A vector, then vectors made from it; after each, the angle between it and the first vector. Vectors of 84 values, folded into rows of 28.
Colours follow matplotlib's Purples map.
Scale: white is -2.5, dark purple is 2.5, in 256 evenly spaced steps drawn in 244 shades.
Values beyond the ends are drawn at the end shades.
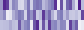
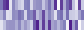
nearly parallel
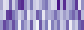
nearly opposite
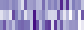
partly aligned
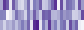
nearly parallel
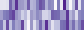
partly opposed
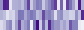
nearly parallel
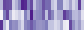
orthogonal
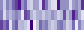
partly opposed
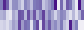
nearly parallel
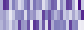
nearly parallel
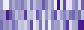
nearly opposite
